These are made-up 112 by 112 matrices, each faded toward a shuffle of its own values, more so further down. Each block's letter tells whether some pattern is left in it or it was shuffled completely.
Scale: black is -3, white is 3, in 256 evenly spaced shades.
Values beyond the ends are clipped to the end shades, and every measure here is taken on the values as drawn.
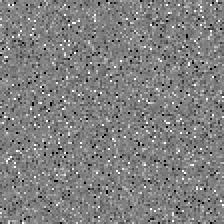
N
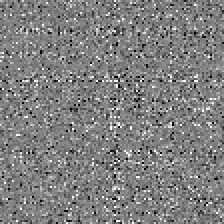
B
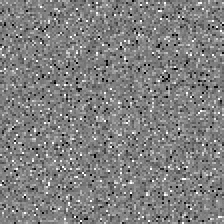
N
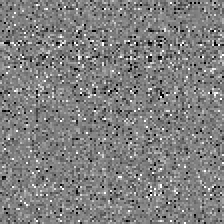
B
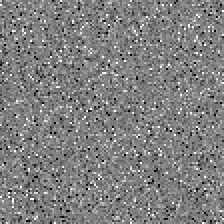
N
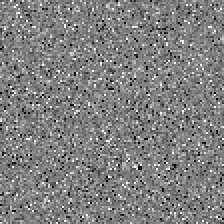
N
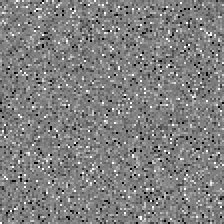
N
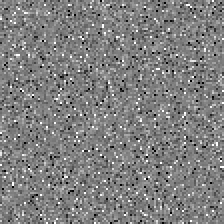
N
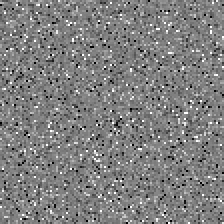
N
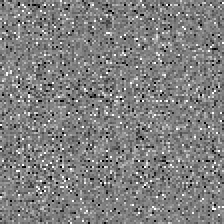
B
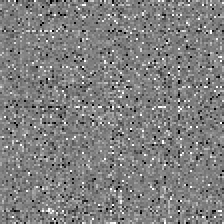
B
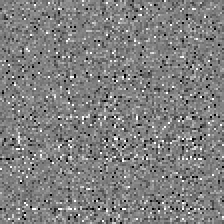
B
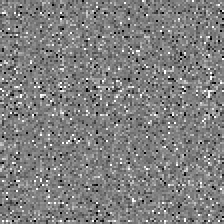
B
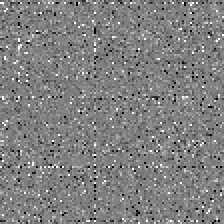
B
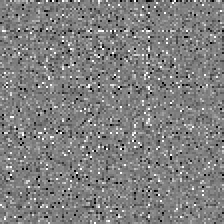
B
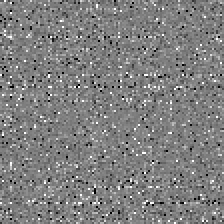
B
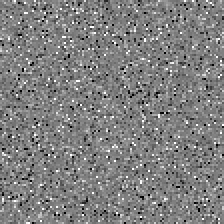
N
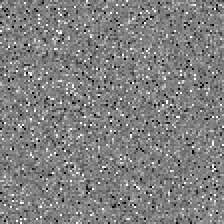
N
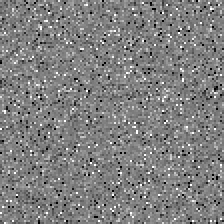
N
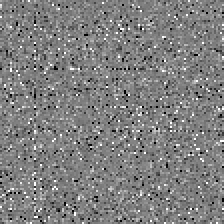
B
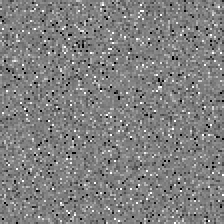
N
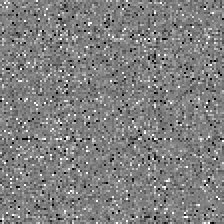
B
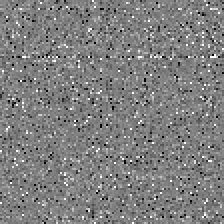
B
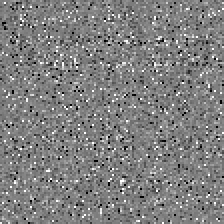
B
